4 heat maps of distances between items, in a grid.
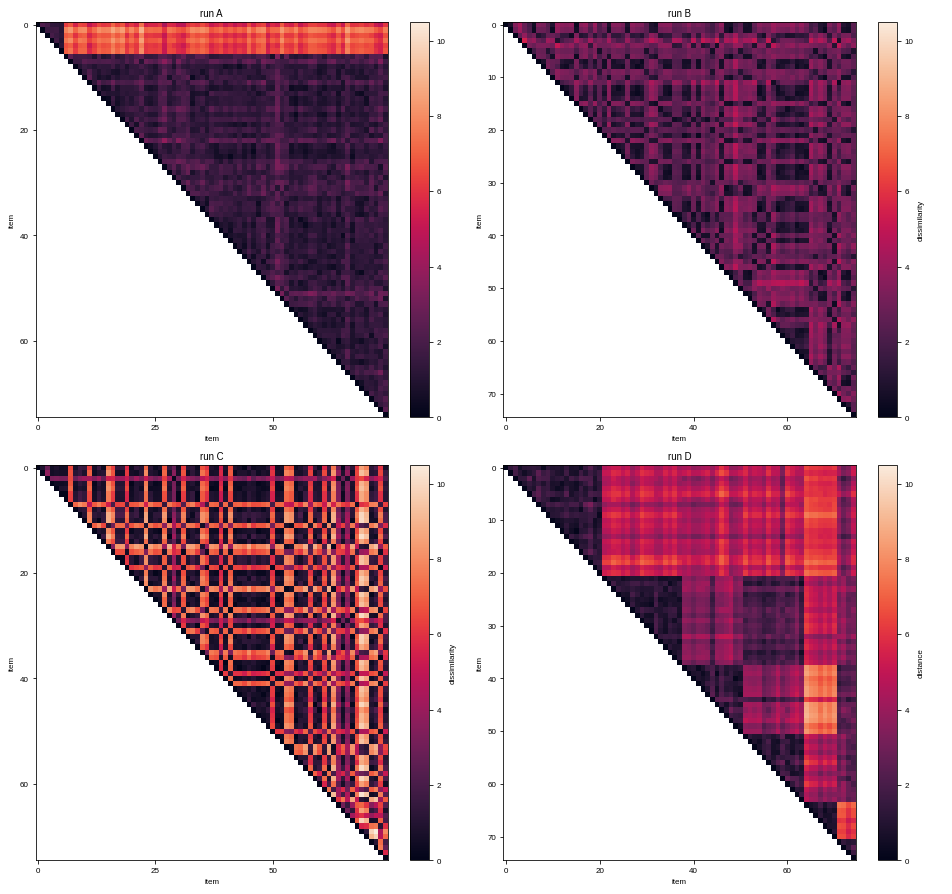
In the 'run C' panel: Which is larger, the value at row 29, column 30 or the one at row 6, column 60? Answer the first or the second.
the first
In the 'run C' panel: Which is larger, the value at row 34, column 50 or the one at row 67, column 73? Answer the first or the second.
the second
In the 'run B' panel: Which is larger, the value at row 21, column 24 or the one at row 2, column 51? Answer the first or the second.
the second
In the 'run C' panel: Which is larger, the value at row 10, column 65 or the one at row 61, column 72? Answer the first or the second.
the second
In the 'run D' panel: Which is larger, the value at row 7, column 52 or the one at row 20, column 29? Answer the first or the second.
the second
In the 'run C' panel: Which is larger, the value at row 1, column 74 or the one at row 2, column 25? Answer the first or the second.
the second
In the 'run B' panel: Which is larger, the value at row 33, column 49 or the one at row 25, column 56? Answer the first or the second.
the first
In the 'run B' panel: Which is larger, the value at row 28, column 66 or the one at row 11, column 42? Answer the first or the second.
the second
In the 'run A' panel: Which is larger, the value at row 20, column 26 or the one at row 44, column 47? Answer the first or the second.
the first
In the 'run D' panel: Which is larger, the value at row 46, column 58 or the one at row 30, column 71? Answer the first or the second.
the first
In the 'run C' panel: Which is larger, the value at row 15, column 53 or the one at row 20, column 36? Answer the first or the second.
the second
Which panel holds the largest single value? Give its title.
run C
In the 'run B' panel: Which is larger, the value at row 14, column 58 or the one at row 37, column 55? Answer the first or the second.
the second
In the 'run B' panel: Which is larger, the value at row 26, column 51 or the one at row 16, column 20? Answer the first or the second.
the second
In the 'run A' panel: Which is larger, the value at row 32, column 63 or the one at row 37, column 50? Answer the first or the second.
the first
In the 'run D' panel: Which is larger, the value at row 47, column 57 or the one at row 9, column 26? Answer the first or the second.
the second
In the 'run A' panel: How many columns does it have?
75
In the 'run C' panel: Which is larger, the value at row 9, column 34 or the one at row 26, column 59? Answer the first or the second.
the first
